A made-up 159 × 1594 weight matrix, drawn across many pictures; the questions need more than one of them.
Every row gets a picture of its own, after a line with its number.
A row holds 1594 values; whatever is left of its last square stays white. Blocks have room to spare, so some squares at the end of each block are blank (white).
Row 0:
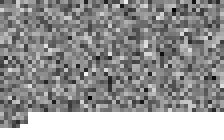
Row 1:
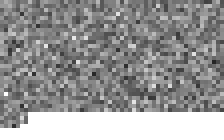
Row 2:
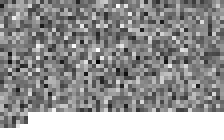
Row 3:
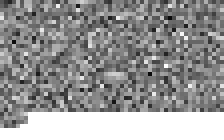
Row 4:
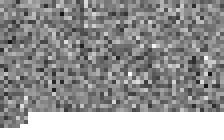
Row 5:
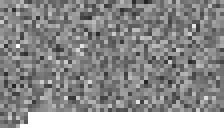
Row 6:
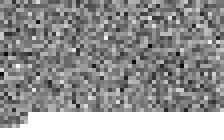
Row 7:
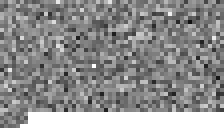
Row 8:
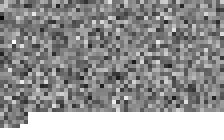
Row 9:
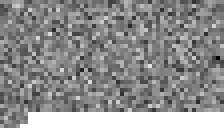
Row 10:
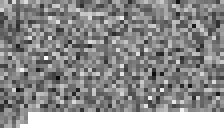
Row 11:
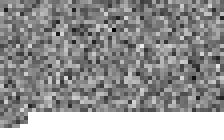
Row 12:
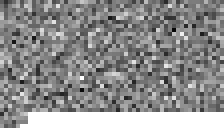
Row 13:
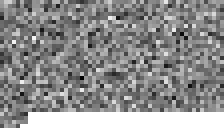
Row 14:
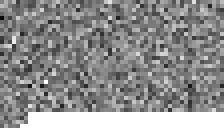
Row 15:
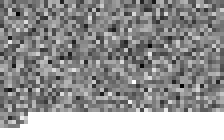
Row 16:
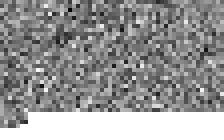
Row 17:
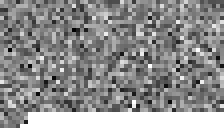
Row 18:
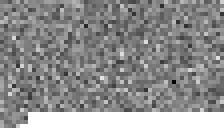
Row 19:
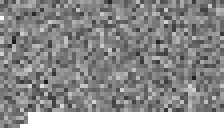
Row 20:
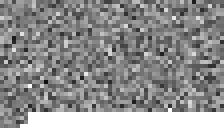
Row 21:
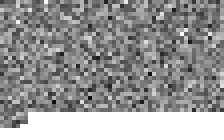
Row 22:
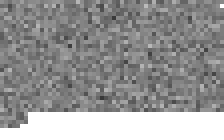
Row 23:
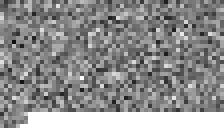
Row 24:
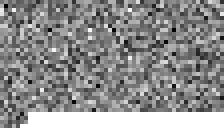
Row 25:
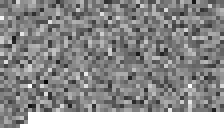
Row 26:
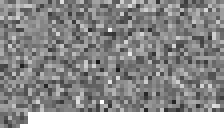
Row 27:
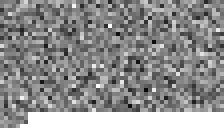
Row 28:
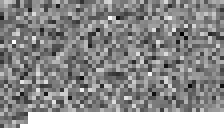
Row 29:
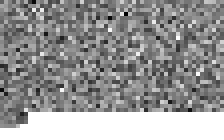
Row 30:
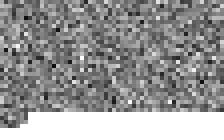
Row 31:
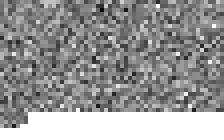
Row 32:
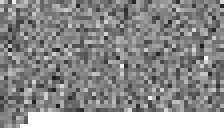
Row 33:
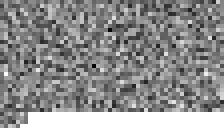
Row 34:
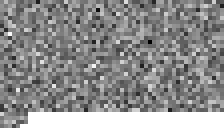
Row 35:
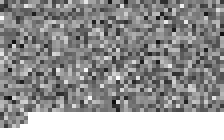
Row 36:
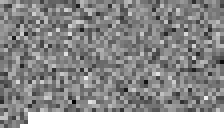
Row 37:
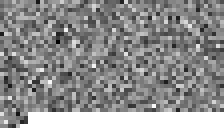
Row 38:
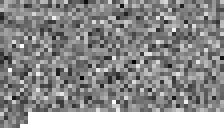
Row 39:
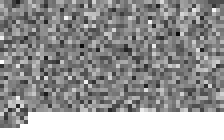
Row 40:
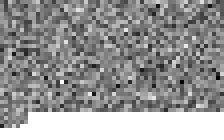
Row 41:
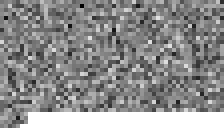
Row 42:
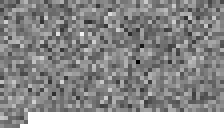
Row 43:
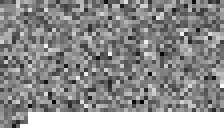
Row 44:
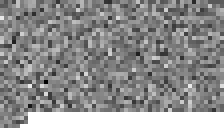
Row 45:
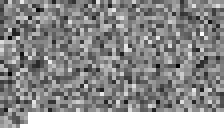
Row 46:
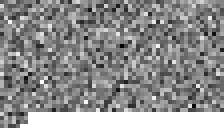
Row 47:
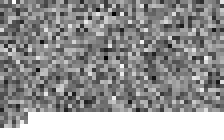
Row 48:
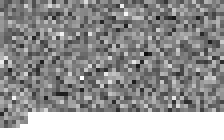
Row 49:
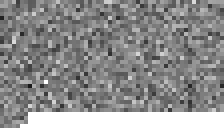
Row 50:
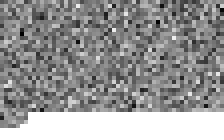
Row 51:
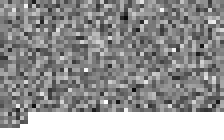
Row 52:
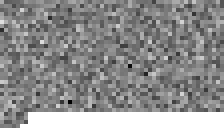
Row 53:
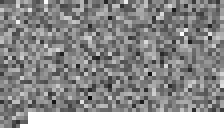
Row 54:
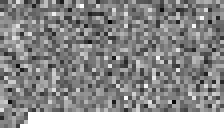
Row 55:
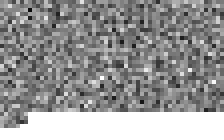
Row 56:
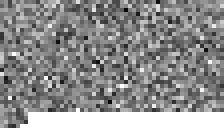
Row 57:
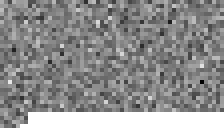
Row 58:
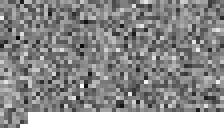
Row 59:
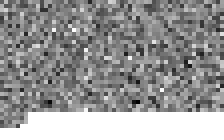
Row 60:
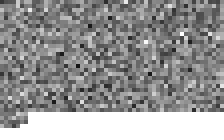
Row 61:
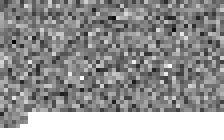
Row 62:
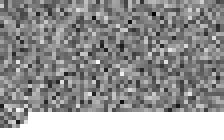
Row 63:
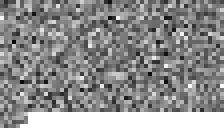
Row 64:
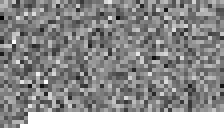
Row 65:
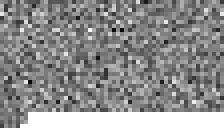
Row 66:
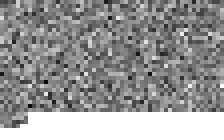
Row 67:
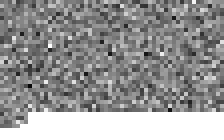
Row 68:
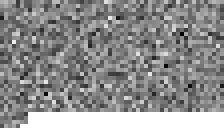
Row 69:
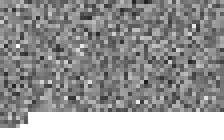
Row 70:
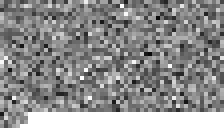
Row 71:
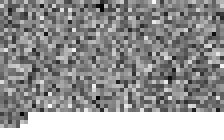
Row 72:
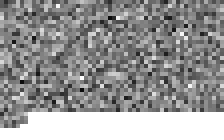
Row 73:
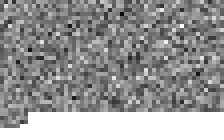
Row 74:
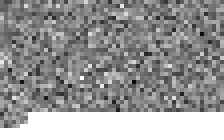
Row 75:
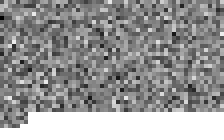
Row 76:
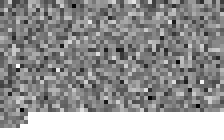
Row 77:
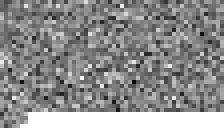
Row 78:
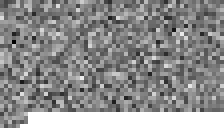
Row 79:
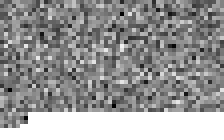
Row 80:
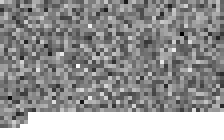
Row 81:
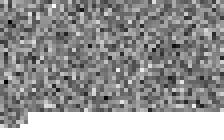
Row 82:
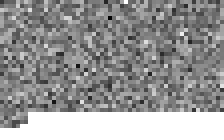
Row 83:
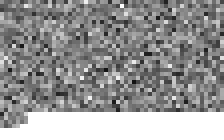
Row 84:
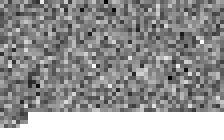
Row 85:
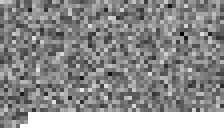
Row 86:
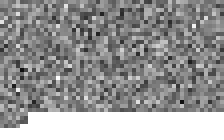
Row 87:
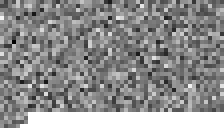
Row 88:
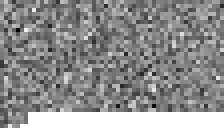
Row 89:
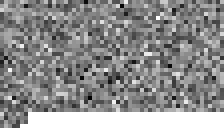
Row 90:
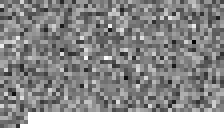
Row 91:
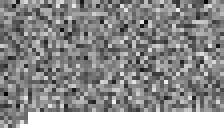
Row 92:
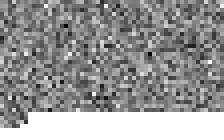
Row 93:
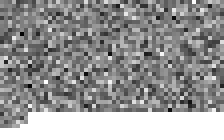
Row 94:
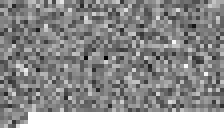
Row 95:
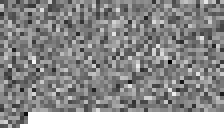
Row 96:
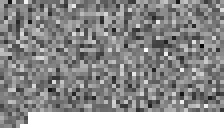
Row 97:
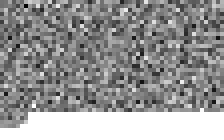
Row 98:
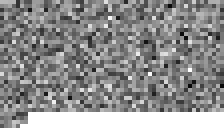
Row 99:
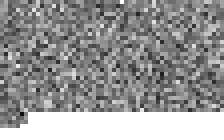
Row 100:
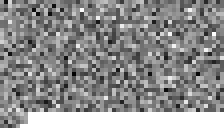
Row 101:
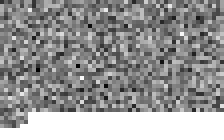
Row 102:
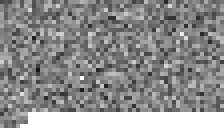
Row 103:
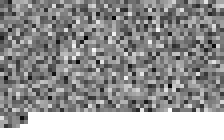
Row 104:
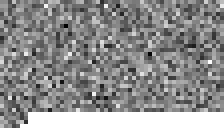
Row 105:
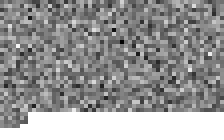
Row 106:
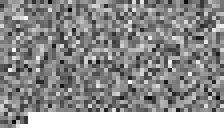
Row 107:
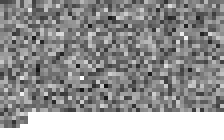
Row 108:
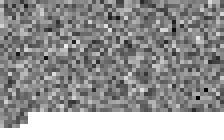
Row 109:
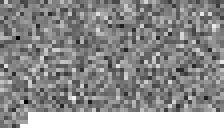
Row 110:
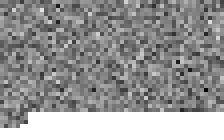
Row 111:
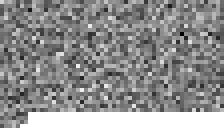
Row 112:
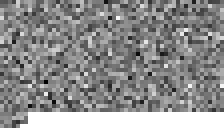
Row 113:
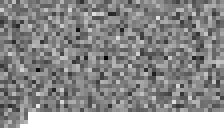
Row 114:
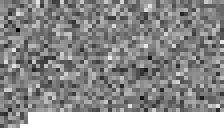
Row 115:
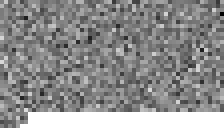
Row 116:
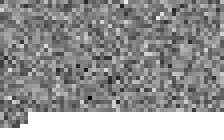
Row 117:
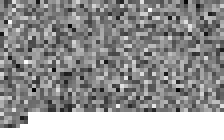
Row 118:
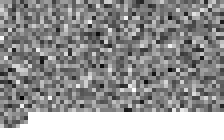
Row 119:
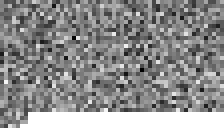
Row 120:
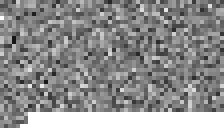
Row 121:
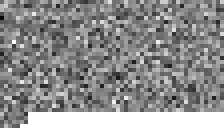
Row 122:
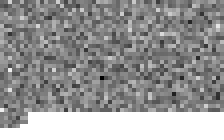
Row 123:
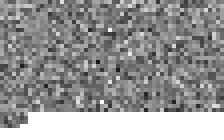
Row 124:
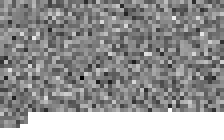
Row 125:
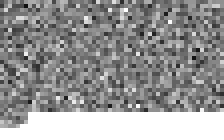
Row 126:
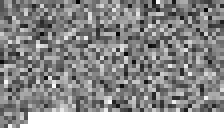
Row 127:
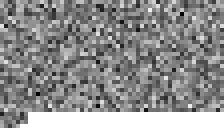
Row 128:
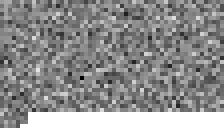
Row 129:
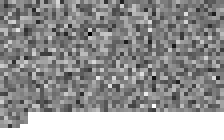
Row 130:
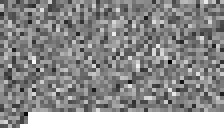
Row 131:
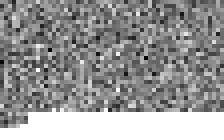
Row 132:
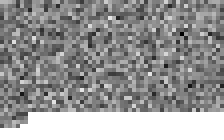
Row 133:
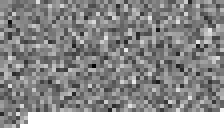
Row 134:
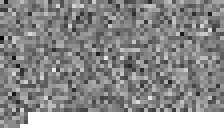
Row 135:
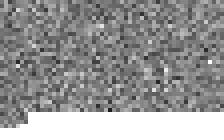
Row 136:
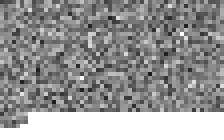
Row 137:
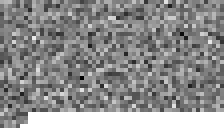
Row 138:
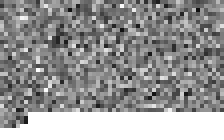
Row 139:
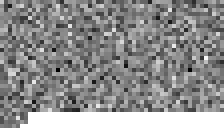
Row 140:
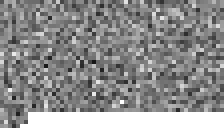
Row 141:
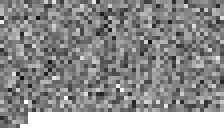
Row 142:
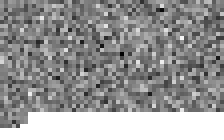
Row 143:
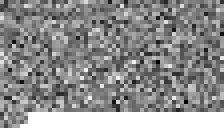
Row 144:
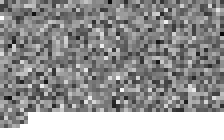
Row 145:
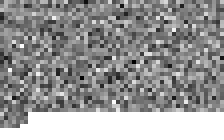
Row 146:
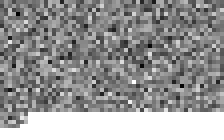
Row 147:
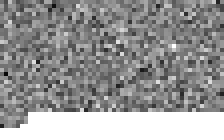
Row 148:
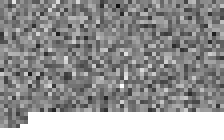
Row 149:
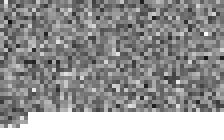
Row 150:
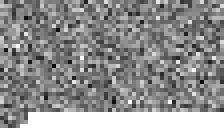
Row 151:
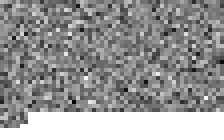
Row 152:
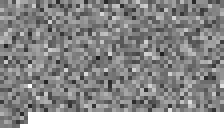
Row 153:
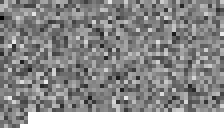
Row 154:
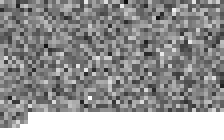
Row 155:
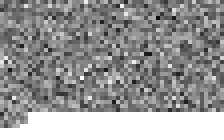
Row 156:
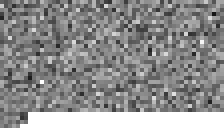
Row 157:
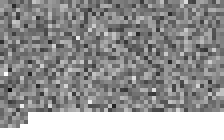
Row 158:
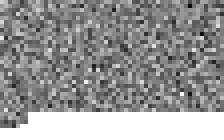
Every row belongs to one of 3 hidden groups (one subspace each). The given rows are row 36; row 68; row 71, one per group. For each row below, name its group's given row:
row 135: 71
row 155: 68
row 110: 36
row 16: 71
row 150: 36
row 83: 68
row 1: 71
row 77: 68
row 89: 68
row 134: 36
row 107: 68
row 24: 36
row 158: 36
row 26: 71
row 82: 68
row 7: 71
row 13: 68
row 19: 68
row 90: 36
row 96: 36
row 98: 68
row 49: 68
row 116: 68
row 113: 36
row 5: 36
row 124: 68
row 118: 36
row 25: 68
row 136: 68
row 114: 71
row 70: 68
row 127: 71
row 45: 36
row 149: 71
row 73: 36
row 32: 36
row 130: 71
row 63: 68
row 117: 71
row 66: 68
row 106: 71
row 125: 36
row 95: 71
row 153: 68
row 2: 71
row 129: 71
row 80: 68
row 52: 36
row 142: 36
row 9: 36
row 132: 68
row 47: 36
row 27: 36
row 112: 68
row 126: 71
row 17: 36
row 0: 68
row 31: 71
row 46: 71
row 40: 71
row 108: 36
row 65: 36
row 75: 68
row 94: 36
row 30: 36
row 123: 71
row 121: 68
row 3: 68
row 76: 36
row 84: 71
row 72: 68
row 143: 68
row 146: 71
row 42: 36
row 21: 68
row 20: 68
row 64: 68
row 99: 71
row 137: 68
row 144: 68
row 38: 68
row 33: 71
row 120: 68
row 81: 71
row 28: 68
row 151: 36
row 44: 68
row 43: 68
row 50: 36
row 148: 71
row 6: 71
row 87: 68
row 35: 68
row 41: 36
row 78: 68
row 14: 68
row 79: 71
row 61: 68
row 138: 71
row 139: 36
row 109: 36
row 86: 36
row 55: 36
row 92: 71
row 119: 71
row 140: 71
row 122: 71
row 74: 68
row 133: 71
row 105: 36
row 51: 36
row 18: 36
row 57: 36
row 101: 68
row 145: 68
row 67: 68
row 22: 71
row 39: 36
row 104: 71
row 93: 68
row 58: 36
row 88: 71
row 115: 36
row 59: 36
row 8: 68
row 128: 68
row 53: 68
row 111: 68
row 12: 68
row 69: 36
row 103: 71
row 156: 71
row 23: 68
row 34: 71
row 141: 36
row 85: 68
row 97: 36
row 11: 36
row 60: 68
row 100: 71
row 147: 71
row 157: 71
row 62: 71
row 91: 36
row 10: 36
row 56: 71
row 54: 36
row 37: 71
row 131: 71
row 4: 36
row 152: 68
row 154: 68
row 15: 71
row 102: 68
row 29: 71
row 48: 68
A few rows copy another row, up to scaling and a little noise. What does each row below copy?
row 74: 77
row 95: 130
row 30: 150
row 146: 15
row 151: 36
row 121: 8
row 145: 38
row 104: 92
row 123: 26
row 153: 75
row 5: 69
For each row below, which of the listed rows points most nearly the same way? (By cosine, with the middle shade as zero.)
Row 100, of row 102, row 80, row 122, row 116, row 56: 122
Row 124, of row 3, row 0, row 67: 0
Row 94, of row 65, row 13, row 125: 125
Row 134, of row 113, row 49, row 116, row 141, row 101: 141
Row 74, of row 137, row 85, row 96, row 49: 96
